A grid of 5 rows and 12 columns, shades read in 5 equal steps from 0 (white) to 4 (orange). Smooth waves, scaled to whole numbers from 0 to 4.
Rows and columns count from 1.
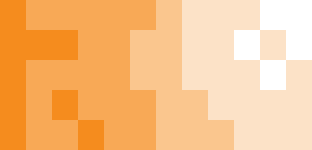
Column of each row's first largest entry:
1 1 1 1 1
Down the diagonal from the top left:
4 4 3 3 3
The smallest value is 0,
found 5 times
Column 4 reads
3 3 3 3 4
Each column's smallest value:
4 3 3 3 3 2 2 1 1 0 0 0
